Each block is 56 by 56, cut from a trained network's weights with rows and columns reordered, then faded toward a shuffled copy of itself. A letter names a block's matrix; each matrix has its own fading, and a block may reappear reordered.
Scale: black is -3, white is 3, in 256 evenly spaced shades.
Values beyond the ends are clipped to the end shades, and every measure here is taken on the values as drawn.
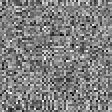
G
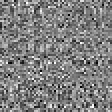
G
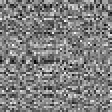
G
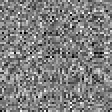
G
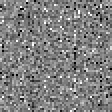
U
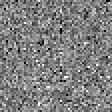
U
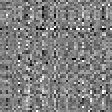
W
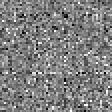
U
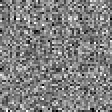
G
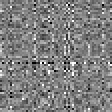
W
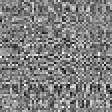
G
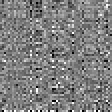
W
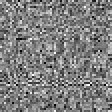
G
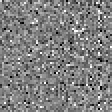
U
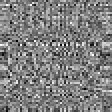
G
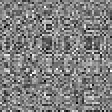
G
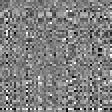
W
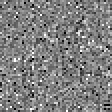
U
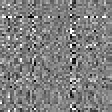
W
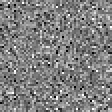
U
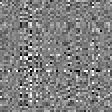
W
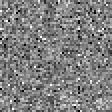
U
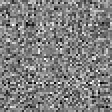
G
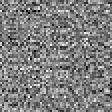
G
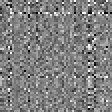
W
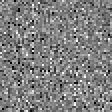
U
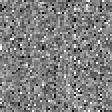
U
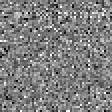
U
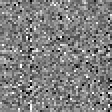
U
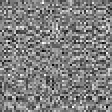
G
